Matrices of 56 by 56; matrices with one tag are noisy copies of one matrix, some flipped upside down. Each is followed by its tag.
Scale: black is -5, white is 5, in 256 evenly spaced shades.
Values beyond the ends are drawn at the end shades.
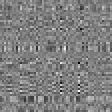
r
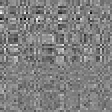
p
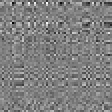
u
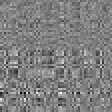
p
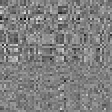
p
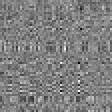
r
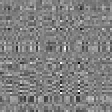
r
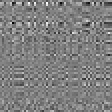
u
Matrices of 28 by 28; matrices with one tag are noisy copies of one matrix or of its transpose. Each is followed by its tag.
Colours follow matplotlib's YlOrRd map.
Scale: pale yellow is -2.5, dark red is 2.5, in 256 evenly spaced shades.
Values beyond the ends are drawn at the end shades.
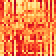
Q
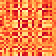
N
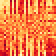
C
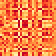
N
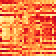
Q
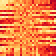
C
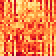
Q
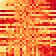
C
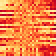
C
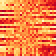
C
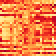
Q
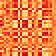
N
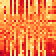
C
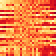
C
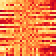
C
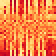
C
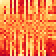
C
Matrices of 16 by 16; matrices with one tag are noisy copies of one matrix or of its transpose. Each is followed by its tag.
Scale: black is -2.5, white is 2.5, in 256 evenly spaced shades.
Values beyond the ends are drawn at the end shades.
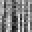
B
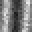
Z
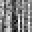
B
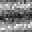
Z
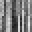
B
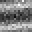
Z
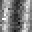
Z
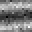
Z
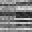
B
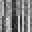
B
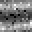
Z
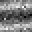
Z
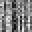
B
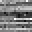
B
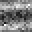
Z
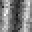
Z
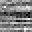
B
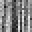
B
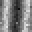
Z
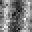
Z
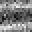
Z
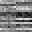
B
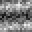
Z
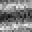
Z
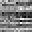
B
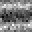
Z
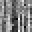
B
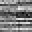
B
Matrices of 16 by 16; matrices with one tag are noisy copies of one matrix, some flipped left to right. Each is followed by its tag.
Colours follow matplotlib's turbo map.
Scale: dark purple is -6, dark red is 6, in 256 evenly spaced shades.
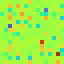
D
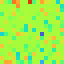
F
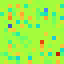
D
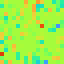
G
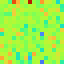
F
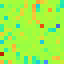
G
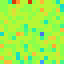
F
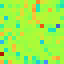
G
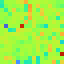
G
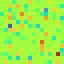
D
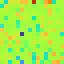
F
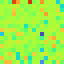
F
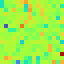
G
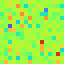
D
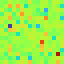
D
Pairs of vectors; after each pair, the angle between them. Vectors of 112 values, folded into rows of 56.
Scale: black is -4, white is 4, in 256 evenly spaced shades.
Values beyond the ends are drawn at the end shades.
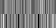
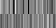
orthogonal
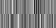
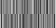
partly aligned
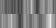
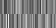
orthogonal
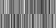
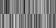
nearly opposite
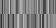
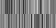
orthogonal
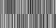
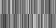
partly opposed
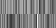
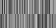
partly opposed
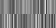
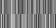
partly opposed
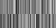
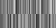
nearly parallel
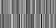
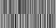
partly opposed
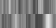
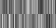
partly opposed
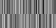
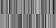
orthogonal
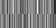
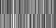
partly aligned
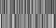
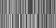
orthogonal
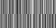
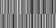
nearly opposite
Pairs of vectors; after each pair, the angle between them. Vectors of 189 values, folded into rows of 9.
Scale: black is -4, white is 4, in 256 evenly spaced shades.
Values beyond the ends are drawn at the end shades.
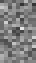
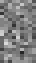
partly opposed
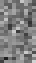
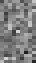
nearly opposite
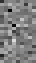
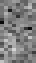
partly aligned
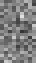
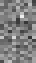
nearly parallel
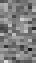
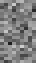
partly opposed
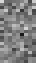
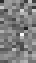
nearly opposite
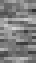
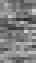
nearly opposite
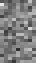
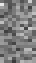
nearly parallel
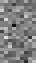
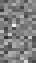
nearly opposite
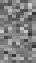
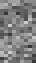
orthogonal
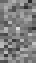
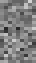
nearly opposite
